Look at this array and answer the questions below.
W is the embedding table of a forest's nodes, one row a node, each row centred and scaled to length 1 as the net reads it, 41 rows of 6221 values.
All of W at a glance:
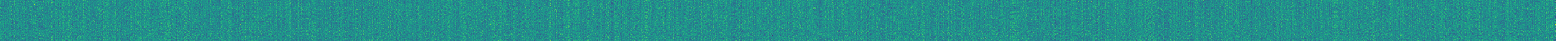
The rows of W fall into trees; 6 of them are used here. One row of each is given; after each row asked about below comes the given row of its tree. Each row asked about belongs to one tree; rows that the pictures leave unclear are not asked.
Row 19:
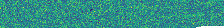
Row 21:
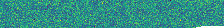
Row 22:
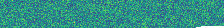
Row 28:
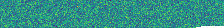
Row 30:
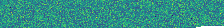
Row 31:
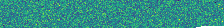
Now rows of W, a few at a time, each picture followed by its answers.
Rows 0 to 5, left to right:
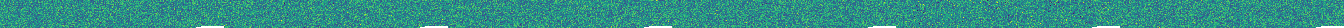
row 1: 21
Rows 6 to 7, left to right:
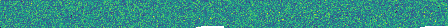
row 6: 19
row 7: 31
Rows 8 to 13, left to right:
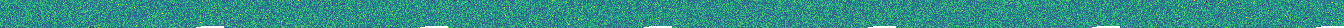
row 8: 31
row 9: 28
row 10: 19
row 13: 28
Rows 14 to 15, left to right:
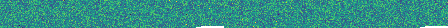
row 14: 19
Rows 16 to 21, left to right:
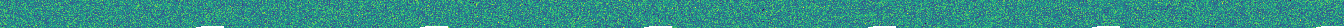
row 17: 22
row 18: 30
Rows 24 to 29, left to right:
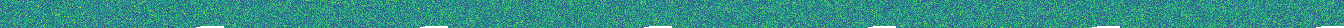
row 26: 22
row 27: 22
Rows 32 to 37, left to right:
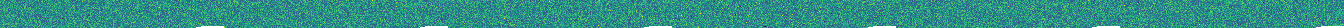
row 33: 30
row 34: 30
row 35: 21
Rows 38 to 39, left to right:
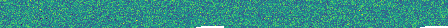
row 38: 31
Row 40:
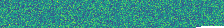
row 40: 22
